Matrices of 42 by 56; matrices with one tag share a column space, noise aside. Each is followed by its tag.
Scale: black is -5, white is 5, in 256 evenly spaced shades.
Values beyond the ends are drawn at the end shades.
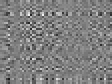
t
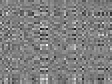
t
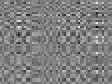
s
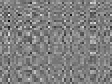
s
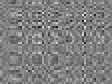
s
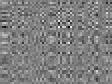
s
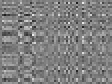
s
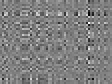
t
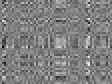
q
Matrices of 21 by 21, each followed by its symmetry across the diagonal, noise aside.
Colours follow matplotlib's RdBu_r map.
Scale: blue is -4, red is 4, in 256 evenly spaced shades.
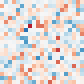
antisymmetric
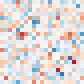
antisymmetric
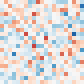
neither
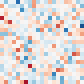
antisymmetric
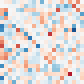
neither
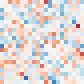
antisymmetric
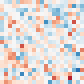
antisymmetric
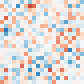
antisymmetric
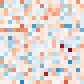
neither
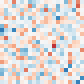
neither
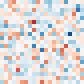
neither
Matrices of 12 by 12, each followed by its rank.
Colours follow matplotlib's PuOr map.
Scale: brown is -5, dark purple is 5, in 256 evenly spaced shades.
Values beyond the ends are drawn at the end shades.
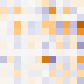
two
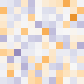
full rank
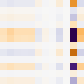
one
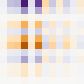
one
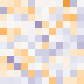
full rank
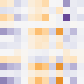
two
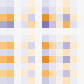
one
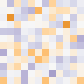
full rank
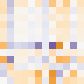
two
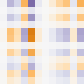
one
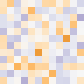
full rank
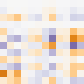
two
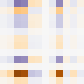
one
